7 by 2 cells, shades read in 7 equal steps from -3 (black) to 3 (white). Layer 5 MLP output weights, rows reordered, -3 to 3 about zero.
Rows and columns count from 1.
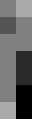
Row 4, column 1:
0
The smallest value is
-3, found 2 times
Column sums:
0 -9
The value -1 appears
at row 2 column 1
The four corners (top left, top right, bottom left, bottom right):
0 1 1 -3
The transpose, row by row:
0 -1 0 0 0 0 1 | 1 0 0 -2 -2 -3 -3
